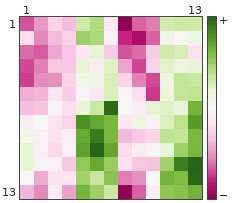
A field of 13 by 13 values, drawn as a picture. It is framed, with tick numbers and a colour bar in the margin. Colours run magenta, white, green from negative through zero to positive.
The grain runs up and down. Stripes running up and down repeat 2 times from left to right. Overall the values sit about 50% of the way up the scale. The ninth with the highest average is the bottom right.
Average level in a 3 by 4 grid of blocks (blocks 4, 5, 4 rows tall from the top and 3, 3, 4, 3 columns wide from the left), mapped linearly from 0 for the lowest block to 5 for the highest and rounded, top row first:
0203 | 1324 | 2425
